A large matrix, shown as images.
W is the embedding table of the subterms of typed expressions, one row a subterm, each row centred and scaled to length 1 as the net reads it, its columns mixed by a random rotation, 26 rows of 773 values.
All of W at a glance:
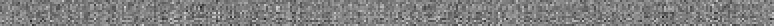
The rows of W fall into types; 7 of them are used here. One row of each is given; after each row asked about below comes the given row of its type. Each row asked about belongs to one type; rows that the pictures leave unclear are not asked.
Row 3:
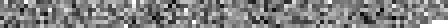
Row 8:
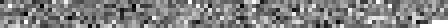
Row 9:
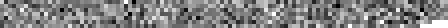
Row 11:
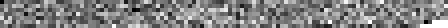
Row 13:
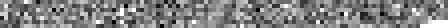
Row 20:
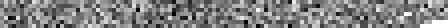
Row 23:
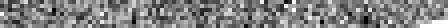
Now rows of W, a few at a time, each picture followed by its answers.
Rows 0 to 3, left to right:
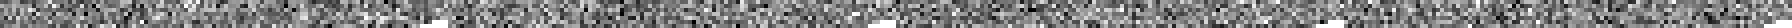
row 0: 9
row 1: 20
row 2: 11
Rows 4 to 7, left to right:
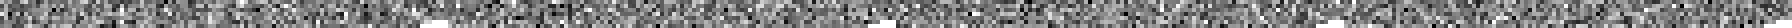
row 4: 13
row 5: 8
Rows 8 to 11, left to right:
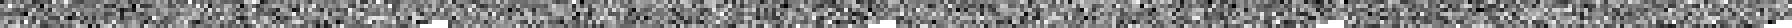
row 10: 9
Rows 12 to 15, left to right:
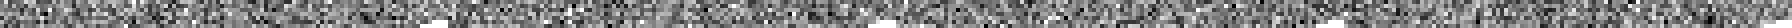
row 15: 23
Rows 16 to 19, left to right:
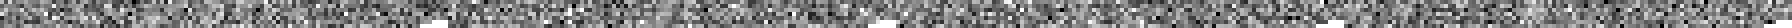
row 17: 13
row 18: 3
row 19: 3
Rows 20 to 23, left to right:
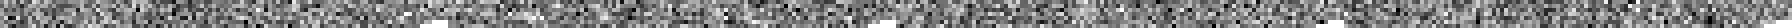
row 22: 3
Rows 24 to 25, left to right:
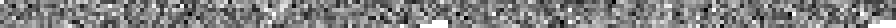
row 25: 13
